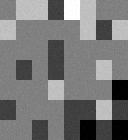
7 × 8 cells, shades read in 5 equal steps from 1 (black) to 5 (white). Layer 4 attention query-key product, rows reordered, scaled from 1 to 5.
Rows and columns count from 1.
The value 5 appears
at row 1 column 5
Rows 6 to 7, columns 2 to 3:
3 3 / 3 2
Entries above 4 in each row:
1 0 0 0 0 0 0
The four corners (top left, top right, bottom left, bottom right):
3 3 3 1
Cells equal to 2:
12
